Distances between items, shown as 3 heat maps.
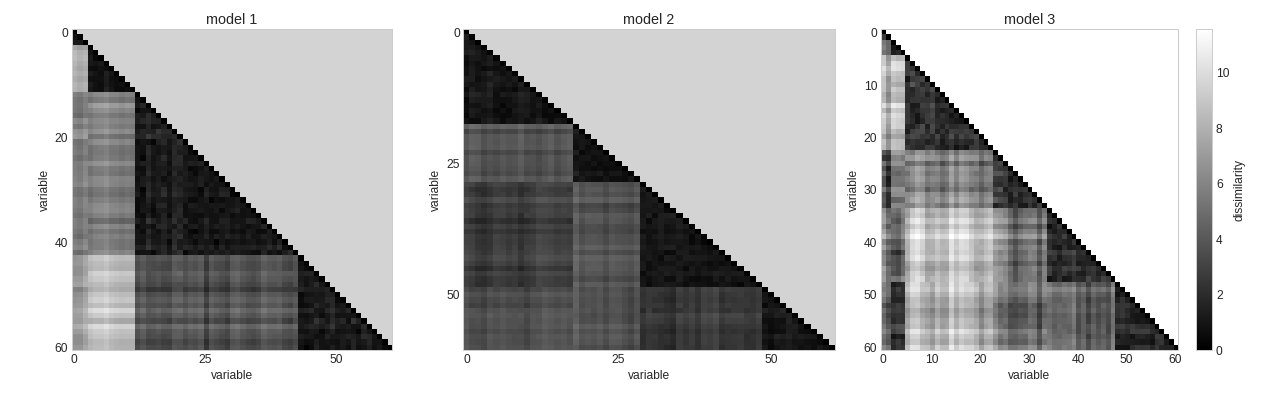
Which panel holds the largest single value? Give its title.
model 3
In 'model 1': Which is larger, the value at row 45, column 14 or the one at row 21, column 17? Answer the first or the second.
the first
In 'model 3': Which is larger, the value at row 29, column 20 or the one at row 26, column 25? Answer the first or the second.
the first
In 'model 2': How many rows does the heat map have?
61
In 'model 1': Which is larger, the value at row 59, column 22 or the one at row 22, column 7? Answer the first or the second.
the second
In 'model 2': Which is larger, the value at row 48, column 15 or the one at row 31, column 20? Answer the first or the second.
the second
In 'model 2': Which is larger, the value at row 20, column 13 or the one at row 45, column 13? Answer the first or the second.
the first
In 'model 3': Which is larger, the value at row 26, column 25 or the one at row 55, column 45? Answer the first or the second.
the second
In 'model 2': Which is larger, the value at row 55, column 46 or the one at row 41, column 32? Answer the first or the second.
the first
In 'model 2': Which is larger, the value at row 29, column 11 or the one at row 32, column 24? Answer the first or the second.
the second
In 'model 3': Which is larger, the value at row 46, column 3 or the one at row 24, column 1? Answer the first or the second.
the first
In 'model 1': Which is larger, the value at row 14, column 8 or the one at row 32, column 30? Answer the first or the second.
the first
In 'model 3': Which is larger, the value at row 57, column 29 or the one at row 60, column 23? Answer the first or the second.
the second
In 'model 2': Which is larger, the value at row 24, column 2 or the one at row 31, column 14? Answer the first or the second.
the first
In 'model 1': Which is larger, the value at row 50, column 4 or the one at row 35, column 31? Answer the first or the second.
the first
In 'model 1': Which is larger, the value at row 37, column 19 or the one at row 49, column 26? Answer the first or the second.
the second
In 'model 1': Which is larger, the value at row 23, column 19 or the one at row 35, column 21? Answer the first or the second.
the first
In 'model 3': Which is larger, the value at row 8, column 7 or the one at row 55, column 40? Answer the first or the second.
the second
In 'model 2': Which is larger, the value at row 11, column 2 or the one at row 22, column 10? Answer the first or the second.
the second
